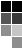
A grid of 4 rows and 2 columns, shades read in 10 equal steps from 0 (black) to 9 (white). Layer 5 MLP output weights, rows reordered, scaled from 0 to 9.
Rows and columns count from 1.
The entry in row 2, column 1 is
3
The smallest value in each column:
0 0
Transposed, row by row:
0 3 5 9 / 0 2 7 5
